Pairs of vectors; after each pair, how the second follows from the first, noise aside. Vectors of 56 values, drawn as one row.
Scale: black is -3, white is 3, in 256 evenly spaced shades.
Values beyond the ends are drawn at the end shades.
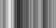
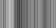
shrunk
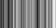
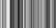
wrapped around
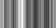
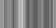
shrunk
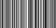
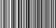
wrapped around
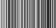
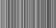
shrunk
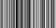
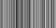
shrunk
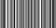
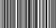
wrapped around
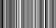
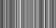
shrunk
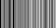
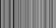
shrunk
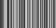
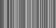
shrunk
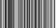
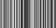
wrapped around
